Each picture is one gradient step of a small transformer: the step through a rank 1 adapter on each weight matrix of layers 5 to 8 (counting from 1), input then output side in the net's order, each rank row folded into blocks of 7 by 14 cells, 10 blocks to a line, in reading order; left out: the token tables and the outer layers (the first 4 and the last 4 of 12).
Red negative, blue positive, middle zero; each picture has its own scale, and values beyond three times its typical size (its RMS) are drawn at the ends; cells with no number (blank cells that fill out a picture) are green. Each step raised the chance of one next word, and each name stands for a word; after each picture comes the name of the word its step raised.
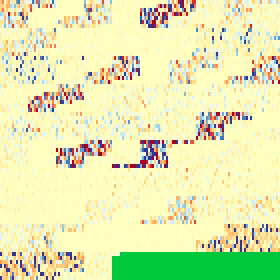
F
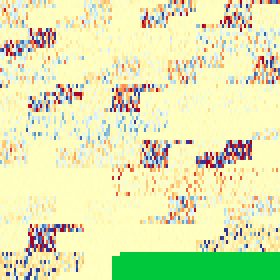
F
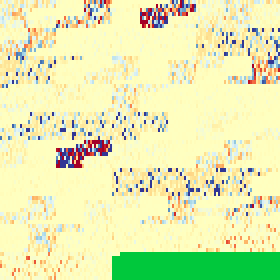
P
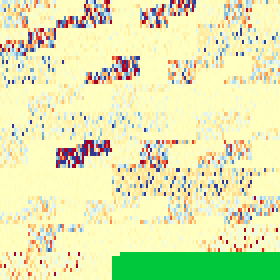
P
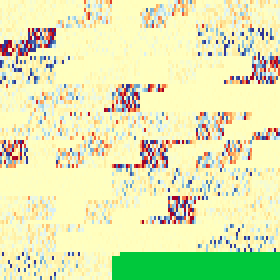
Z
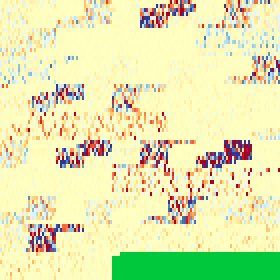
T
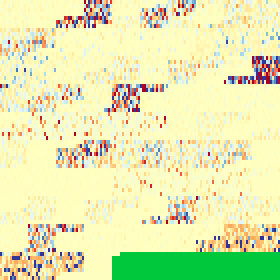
F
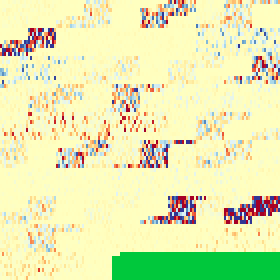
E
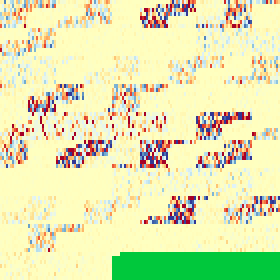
T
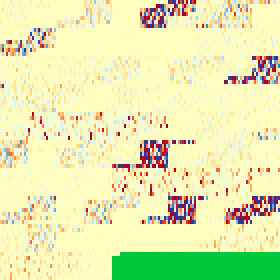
E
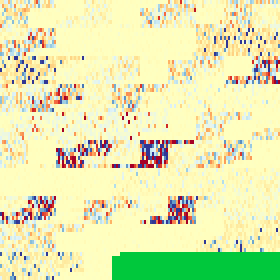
Z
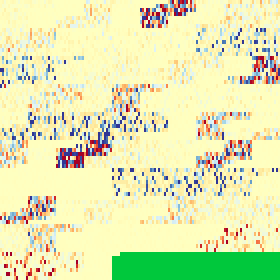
P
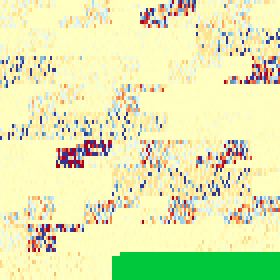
P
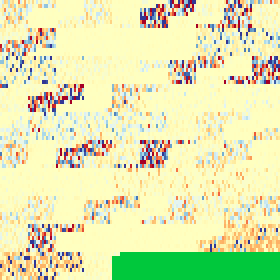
F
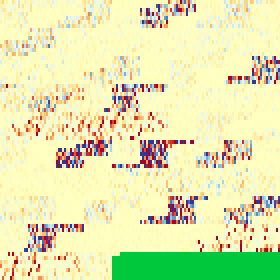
T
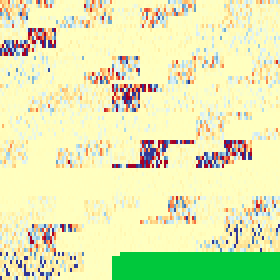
F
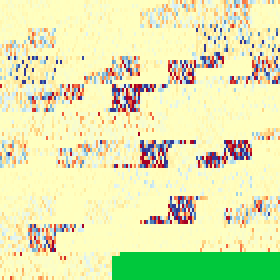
Z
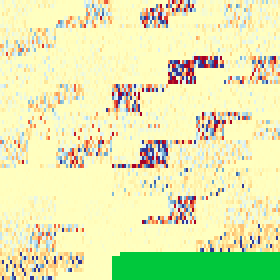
F
